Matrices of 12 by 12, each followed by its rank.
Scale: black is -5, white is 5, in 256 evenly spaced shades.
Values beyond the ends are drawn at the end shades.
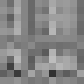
two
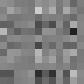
two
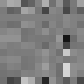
two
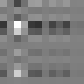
one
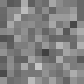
full rank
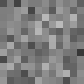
full rank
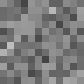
full rank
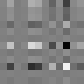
one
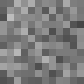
full rank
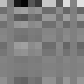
one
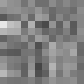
two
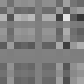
one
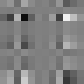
one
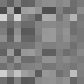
two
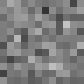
full rank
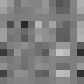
two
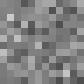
full rank
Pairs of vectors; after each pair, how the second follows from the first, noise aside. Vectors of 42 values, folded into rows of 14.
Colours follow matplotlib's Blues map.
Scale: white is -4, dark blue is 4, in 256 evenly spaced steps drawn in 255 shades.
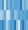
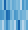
negated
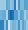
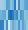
copied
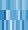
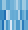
copied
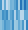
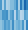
copied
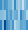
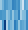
sign-scrambled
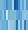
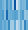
sign-scrambled
